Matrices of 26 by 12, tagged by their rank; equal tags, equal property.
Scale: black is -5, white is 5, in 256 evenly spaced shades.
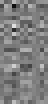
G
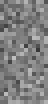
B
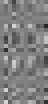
G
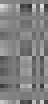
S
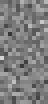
B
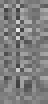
G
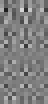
G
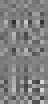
G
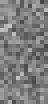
B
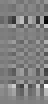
S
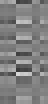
S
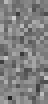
B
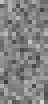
B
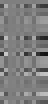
S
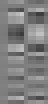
S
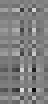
S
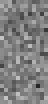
B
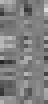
G
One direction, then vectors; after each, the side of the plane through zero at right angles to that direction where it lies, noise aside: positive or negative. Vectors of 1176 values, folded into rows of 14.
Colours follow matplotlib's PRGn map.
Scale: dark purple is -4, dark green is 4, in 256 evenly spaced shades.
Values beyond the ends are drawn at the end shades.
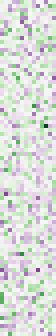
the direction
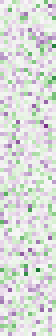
negative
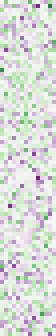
positive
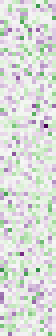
negative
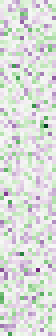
positive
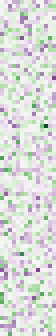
positive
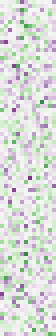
negative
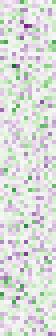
positive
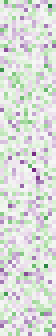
positive
